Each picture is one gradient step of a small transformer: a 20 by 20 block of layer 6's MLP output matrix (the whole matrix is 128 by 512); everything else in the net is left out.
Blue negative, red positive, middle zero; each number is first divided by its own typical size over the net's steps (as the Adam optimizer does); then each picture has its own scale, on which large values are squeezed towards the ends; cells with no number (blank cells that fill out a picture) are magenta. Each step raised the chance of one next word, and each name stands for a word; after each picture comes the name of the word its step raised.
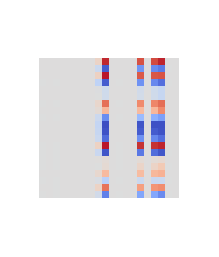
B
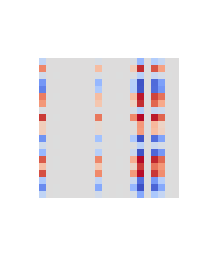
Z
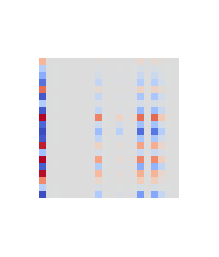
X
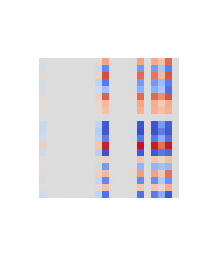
B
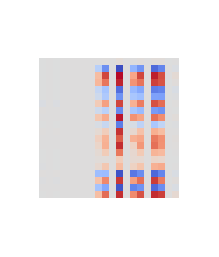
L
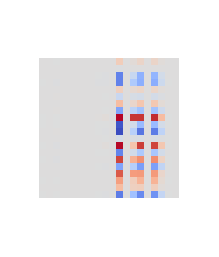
X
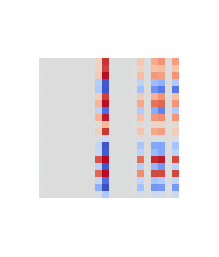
Z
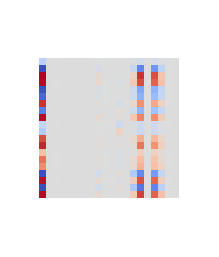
L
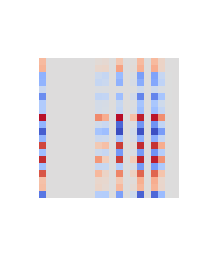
X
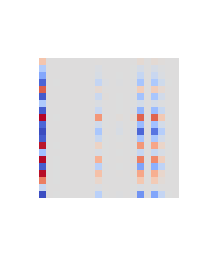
X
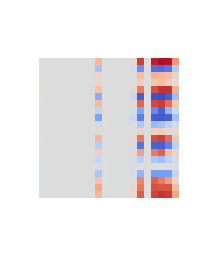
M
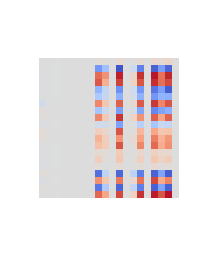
L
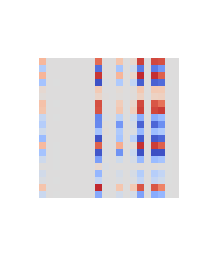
B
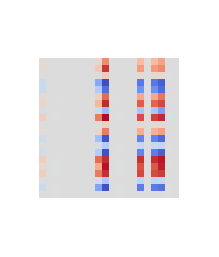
Z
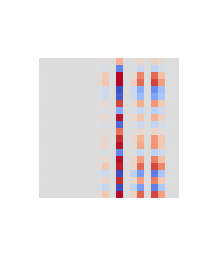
L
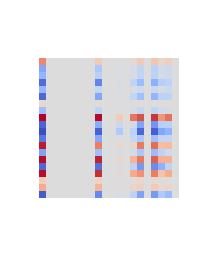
X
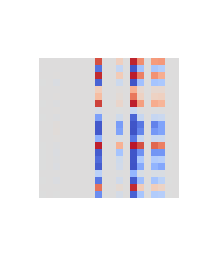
B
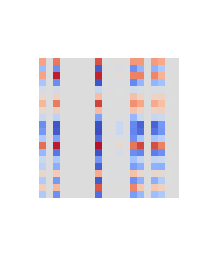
B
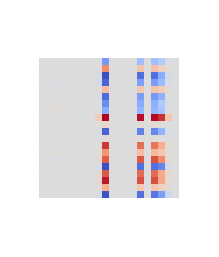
X
